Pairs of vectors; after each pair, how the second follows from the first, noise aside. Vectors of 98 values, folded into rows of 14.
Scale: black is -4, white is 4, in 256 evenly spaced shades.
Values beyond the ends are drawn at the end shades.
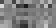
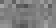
shrunk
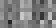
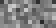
shuffled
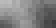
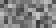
shuffled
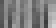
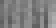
shrunk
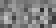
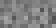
shrunk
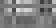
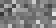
shuffled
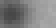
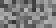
shuffled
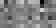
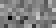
shuffled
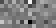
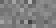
shrunk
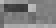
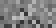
shuffled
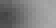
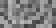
shuffled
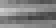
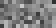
shuffled
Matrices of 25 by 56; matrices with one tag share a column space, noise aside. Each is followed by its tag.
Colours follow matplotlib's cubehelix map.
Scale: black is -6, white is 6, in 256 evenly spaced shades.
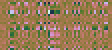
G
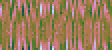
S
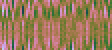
S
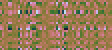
G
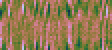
S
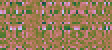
G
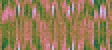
S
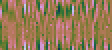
S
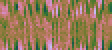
S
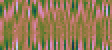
S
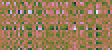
G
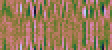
S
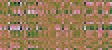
G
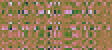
G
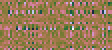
G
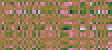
G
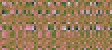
G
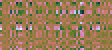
G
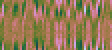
S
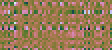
G
